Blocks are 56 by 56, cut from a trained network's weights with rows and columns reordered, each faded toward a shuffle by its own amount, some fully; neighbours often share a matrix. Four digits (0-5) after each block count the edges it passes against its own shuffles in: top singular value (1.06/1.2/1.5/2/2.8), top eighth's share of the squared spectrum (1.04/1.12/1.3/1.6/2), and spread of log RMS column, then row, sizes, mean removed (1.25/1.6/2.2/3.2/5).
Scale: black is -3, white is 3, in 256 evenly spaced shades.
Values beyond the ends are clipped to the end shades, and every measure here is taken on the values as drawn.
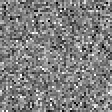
0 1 0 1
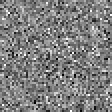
2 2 1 0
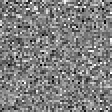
2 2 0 2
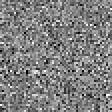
3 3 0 1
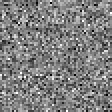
2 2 0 1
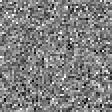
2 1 0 0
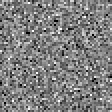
0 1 0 0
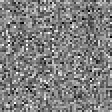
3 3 1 1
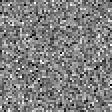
0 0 0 0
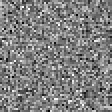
1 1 0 0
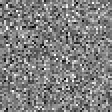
2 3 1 1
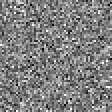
0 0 0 0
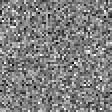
2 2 0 0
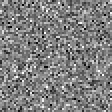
0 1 0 0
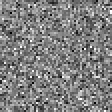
2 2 0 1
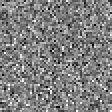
0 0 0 0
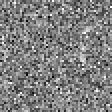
0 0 0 0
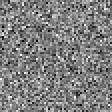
0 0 0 0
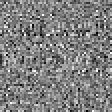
3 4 1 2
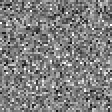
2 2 0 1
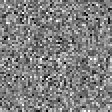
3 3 1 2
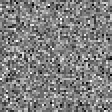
1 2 0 0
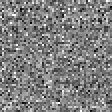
2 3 0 1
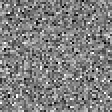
2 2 0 1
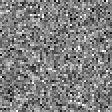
2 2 1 0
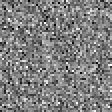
2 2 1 1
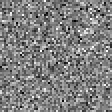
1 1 0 0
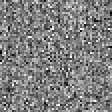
2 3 1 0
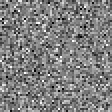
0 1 0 0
